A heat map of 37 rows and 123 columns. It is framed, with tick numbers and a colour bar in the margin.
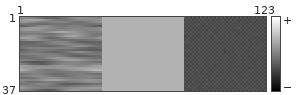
It is made of 1 by 3 panels. Panel 1,1: middling, streaked across. Panel 1,2: high, flat. Panel 1,3: low, checkered, faint in contrast.
